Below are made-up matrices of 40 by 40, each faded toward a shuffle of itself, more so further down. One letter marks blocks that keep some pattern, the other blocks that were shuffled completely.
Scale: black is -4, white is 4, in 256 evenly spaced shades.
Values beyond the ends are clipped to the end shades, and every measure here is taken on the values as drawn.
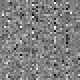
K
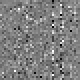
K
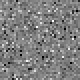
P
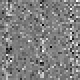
K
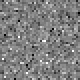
P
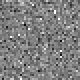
P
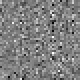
K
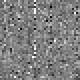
K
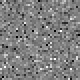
P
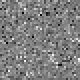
P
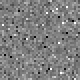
P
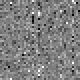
K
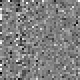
K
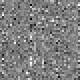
K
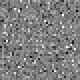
P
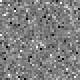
P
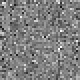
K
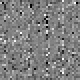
K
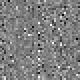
K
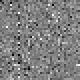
K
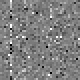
K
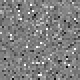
P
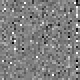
K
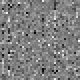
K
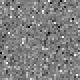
P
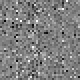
K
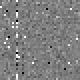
K
